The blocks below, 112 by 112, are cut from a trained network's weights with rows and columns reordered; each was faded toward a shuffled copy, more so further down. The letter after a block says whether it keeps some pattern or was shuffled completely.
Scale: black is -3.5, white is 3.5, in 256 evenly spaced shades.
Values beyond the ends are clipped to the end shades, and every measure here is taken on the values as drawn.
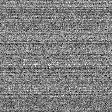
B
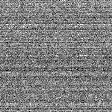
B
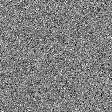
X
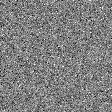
X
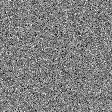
X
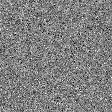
X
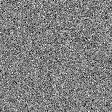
X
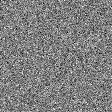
X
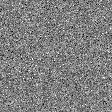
X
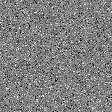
X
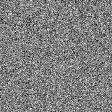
B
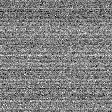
B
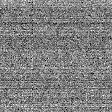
B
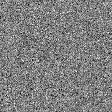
B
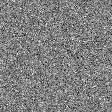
X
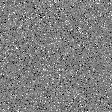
X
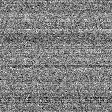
B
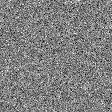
X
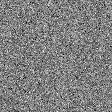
X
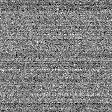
B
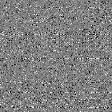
B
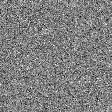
X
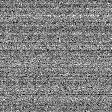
B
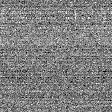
B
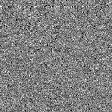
B
